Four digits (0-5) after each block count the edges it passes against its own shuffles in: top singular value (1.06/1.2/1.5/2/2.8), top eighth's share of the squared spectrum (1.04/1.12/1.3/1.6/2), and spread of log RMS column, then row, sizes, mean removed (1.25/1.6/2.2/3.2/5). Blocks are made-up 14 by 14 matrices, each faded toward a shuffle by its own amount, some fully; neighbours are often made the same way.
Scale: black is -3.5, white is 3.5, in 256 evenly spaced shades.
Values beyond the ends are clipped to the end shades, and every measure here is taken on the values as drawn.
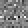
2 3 0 2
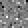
0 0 0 0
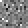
0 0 0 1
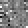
1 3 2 0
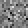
0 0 1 0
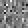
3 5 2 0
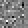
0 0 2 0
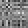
3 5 2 2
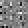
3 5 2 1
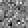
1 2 0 0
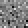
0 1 0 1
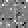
0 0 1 0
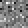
0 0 0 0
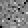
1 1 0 0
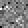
0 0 0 0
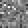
1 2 0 0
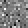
0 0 0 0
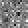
2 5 1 2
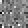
2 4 0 1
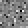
0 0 0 0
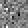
0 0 1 0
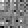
3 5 2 2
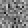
1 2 0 0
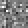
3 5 2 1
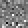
1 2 1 0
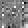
3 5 2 2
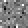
1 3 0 0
